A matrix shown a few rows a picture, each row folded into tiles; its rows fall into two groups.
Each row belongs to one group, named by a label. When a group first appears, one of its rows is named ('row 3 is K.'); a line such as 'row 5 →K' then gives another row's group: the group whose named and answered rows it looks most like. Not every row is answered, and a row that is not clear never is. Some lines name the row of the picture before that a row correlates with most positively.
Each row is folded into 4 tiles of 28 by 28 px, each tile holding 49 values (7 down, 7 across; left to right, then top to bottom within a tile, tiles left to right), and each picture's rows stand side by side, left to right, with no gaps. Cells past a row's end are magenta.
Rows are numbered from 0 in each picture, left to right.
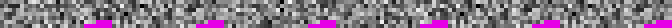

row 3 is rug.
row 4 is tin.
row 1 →tin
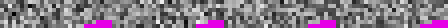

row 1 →rug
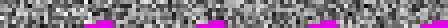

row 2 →rug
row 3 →tin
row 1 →rug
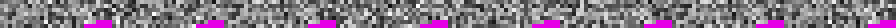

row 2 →rug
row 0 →rug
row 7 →rug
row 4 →tin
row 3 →tin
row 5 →rug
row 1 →tin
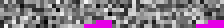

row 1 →rug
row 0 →tin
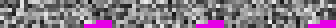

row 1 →rug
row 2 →rug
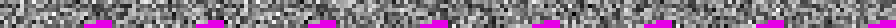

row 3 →rug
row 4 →tin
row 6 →tin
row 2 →rug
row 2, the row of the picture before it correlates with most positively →0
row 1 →rug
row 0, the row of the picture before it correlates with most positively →0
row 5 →tin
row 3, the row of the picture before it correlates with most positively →2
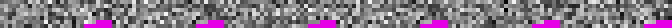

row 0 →rug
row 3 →rug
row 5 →rug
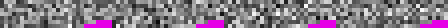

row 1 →tin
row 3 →tin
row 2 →tin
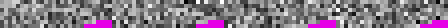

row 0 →rug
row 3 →tin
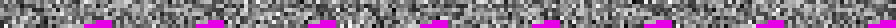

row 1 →rug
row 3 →tin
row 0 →tin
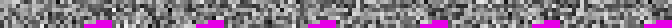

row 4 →rug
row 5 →rug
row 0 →rug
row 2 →tin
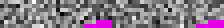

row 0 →rug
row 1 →tin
